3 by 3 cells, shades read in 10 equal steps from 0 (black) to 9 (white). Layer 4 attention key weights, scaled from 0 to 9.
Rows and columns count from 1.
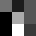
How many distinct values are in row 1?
3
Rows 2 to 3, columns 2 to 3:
6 3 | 9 2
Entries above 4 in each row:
0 1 1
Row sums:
8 9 11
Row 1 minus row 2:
4 -5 0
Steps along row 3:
up down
